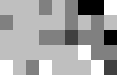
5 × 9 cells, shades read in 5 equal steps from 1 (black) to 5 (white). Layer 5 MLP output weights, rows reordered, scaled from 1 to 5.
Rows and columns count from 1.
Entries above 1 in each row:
7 9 8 9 9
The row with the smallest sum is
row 3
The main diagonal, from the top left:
4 4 4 4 4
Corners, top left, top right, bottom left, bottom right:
4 5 5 2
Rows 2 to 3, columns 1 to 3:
3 4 4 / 4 4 4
